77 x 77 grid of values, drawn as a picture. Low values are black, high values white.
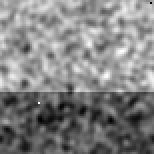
Seam: horizontal, 60% of the way down, the top part higher. Average level on the scale: 50%. Grain: blotchy. Lone odd cells: 2, 1 higher and 1 lower than their neighbours.
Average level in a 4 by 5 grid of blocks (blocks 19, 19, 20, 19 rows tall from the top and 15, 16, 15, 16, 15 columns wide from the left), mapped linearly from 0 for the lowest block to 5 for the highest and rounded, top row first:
55445 / 45445 / 22222 / 00100
